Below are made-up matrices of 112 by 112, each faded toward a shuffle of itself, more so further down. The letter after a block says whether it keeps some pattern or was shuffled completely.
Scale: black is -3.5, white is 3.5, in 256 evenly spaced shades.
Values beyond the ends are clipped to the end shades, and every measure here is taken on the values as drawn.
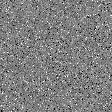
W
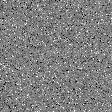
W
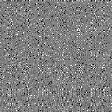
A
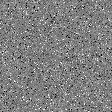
W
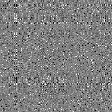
A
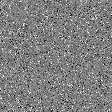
W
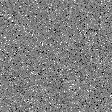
W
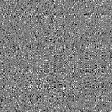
A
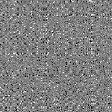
A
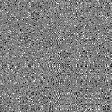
A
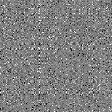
A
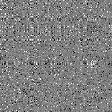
A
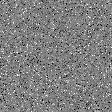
W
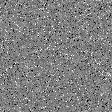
W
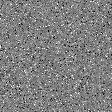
W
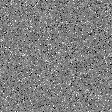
W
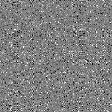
A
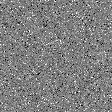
W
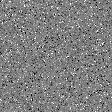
W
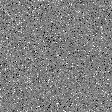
W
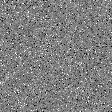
W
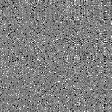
A
